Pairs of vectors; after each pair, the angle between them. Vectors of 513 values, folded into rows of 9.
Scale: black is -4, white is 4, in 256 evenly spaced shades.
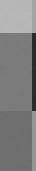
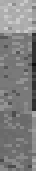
nearly parallel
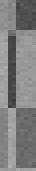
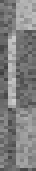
nearly opposite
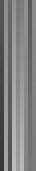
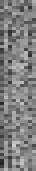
partly aligned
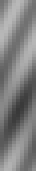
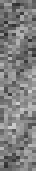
partly opposed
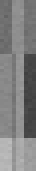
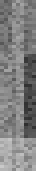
nearly parallel
